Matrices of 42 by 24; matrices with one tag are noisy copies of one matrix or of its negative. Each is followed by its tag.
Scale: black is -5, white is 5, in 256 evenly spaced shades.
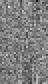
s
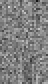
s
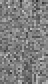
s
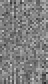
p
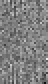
p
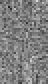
s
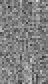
s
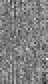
p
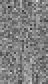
s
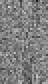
s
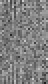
p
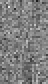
s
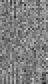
p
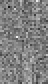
s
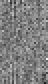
p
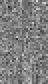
s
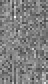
p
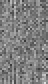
p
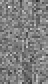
s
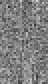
s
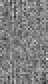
p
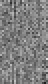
p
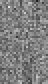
s
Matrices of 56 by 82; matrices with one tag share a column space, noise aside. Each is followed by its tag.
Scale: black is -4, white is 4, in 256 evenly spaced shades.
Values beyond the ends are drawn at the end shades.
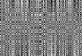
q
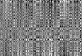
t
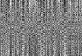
q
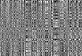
t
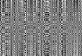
q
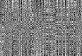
q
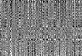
t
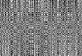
q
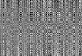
q
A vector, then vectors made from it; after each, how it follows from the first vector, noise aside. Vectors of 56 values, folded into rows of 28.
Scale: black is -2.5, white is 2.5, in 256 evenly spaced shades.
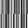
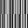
negated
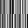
negated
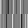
partly zeroed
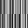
negated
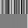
partly zeroed
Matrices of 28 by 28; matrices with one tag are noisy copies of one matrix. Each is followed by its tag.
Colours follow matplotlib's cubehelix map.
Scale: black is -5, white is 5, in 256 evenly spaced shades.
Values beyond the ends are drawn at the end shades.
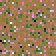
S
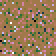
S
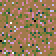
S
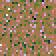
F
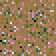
S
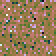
F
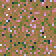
F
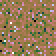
S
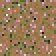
F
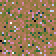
S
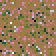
S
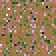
F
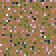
F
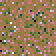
S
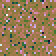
F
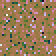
F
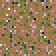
F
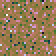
F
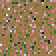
F
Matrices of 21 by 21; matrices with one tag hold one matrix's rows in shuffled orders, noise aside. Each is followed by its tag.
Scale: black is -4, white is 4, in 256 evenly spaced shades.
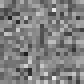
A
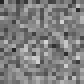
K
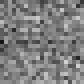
K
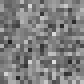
A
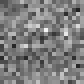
K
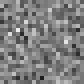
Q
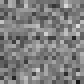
K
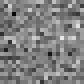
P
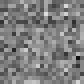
K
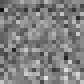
K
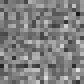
K
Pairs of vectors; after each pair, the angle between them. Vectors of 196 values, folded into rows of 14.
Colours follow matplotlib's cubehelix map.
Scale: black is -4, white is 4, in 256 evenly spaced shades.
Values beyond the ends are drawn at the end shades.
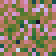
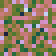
partly aligned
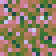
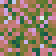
nearly parallel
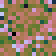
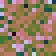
nearly parallel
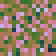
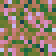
partly opposed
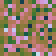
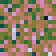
partly aligned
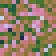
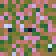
partly aligned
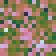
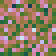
partly aligned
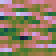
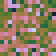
orthogonal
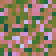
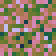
nearly opposite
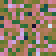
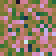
orthogonal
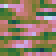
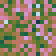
orthogonal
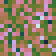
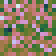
orthogonal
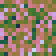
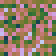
nearly parallel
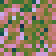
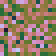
partly opposed
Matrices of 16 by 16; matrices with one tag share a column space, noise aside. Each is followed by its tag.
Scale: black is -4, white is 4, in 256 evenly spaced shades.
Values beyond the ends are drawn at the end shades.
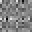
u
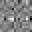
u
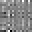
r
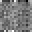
r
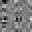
u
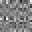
u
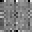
r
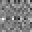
u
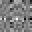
u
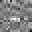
u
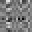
u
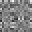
u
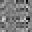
u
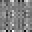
r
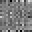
r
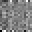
r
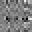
u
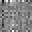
r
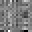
r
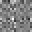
u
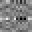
u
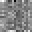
r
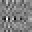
u
